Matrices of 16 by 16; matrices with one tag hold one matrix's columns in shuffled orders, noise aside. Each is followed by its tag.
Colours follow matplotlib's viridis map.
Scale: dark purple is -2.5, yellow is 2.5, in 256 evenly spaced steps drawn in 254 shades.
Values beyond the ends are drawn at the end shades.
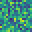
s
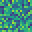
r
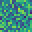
r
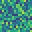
r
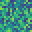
s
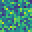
s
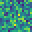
s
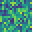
s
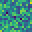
r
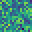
s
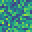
r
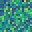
s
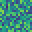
r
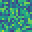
s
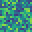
s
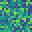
s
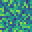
r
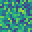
s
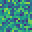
s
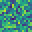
r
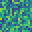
s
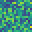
s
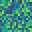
r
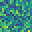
r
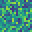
s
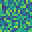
r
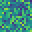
s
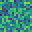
s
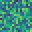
s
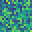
s
